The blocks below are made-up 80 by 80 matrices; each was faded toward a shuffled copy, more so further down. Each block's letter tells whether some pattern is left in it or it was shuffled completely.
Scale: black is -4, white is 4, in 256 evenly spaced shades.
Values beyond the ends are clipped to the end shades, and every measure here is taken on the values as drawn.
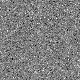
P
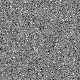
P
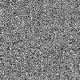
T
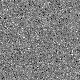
P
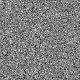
T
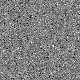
P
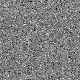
P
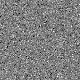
T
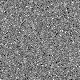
P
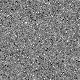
P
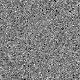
T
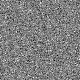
P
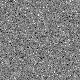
P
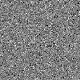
T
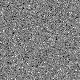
P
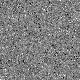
P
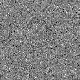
T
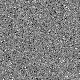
P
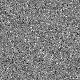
P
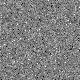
P
